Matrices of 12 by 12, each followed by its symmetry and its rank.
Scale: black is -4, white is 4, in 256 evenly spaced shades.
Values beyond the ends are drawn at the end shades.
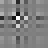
symmetric, rank one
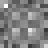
symmetric, rank two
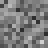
neither, full rank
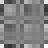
symmetric, rank one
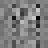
neither, rank two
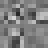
antisymmetric, rank two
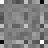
symmetric, rank two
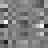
neither, rank two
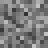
neither, full rank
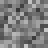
neither, full rank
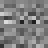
neither, rank two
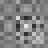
symmetric, rank two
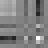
symmetric, rank one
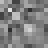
symmetric, rank two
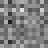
antisymmetric, rank two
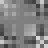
symmetric, rank two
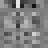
neither, rank two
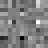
antisymmetric, rank two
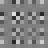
symmetric, rank one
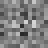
antisymmetric, rank two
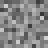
neither, full rank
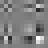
symmetric, rank one
